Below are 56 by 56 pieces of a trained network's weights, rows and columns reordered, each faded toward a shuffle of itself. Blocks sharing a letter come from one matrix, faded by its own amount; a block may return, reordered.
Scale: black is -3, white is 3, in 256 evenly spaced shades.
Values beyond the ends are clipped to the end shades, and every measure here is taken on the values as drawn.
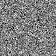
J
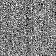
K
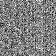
K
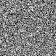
J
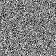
J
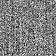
K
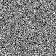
J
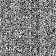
K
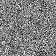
J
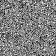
J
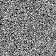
J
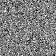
J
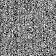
K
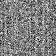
K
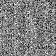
K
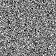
J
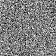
J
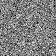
J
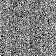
K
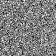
J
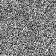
J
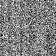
K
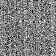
K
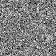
J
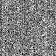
K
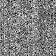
K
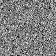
J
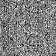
K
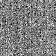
K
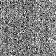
K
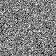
J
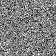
J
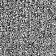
K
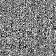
K
